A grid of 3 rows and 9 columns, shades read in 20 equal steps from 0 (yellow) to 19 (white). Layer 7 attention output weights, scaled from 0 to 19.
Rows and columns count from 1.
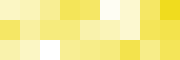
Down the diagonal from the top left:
14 11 19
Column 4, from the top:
5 8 10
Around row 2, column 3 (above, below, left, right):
10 19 11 8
